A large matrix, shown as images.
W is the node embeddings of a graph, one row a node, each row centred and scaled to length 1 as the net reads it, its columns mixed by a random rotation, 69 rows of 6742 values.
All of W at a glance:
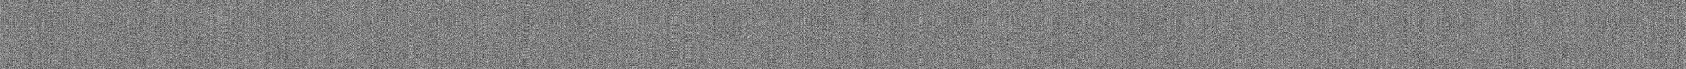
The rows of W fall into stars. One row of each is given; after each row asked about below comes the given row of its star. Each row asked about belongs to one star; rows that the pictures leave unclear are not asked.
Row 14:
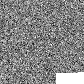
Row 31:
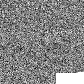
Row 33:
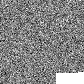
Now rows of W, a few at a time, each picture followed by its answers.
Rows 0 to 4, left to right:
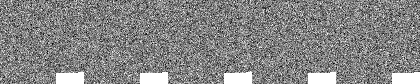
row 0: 14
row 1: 33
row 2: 14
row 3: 31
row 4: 33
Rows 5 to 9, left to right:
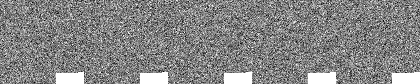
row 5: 33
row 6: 14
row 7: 14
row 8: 33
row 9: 31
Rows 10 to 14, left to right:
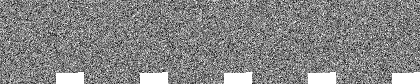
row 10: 33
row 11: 14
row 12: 31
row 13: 33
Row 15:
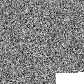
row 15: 33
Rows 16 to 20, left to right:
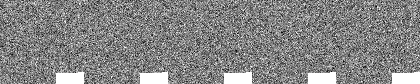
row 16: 31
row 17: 14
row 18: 31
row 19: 14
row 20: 31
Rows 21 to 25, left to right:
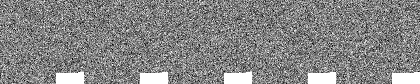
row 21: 14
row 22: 31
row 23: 31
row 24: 33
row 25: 33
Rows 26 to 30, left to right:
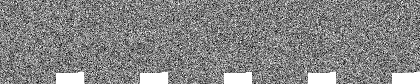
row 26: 31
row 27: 31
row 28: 33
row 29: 31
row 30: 14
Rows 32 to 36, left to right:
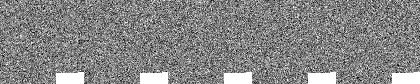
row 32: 33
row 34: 31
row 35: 31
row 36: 14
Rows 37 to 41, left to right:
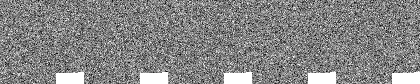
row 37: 14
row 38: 33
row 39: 14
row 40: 31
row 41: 14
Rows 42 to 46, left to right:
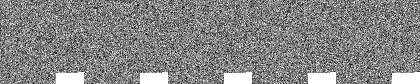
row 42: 33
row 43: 14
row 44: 31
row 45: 33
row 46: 33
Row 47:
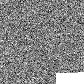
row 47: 14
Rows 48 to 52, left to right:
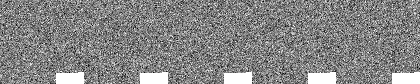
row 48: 33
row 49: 33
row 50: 14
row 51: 33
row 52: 31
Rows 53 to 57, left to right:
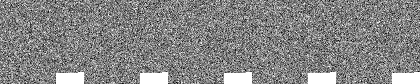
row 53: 14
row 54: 33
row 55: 33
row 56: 14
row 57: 33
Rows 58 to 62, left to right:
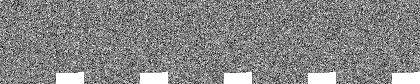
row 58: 31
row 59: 14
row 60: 14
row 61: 14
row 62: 14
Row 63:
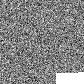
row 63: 33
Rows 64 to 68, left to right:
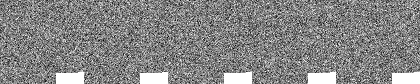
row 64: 14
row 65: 33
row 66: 14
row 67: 31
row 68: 14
